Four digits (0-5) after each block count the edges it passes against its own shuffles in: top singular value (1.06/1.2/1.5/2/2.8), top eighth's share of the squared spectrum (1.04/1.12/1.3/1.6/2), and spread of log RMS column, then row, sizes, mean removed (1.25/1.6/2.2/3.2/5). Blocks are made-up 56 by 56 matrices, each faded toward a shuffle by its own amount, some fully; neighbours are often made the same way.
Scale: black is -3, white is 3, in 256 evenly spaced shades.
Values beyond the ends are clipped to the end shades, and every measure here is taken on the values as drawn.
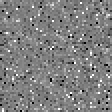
1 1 0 0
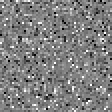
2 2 0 0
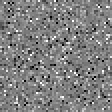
0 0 0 0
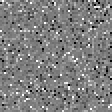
1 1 0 0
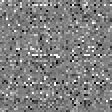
4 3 2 2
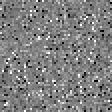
2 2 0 1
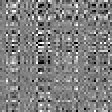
5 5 4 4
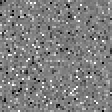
0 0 0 0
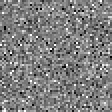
2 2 0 0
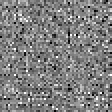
3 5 2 2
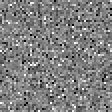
0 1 0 0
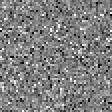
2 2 0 0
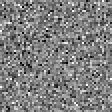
0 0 0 0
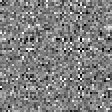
4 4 2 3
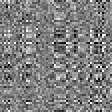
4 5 3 3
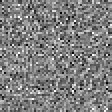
3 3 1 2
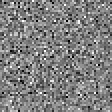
3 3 1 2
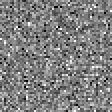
2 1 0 0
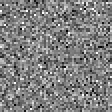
2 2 0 0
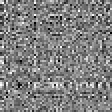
4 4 2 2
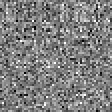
4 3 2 2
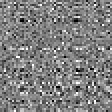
4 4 2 3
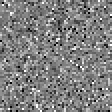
1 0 0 0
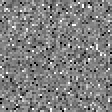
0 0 0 0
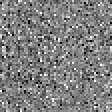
3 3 1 1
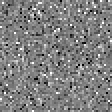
0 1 0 0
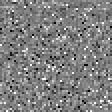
1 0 0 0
